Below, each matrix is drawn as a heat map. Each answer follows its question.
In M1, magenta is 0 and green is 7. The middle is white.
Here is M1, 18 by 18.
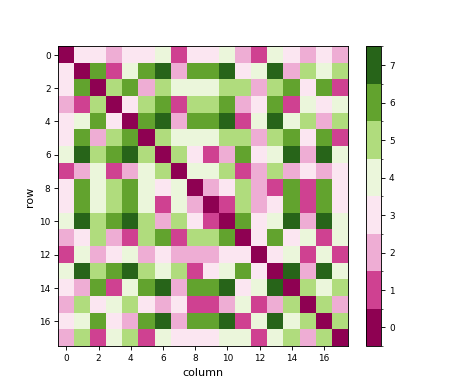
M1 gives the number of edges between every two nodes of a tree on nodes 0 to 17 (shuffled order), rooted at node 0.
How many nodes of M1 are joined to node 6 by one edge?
1
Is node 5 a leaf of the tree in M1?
yes
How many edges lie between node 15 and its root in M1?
2
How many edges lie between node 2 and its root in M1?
3
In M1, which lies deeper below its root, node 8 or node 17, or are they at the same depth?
node 8
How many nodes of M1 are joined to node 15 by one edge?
3
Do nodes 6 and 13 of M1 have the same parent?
no
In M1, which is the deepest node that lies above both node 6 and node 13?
15
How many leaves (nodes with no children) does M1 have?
9
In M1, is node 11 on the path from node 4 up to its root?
yes
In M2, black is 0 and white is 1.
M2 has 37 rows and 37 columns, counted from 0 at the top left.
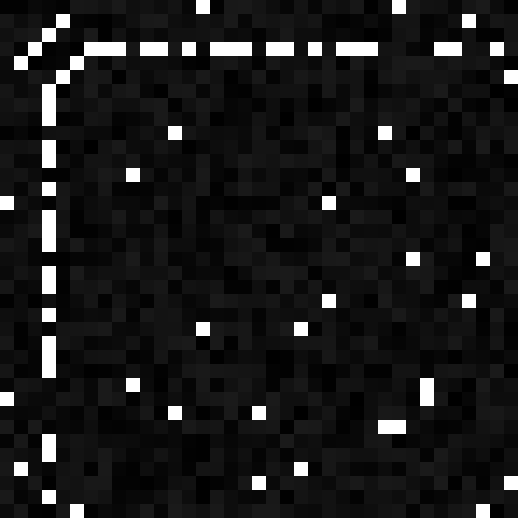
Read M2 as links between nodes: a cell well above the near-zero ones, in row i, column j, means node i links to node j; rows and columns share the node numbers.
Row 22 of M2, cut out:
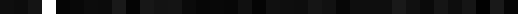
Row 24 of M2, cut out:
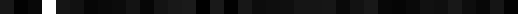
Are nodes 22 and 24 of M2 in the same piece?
yes
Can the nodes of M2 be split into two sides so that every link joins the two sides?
no
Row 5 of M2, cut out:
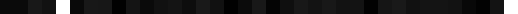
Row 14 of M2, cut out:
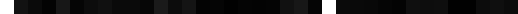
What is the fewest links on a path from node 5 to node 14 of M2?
6
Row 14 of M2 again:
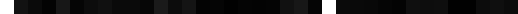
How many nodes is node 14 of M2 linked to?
2
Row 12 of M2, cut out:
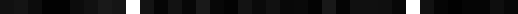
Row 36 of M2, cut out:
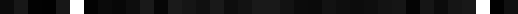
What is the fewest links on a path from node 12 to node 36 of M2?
4
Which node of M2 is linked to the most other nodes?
node 3
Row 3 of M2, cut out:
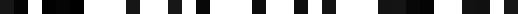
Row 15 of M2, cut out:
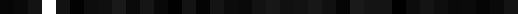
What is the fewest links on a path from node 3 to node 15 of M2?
1
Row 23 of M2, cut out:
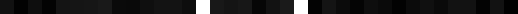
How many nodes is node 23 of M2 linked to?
2
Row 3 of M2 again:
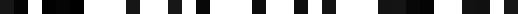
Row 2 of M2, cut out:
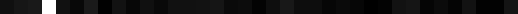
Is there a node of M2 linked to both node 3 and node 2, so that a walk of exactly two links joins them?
no
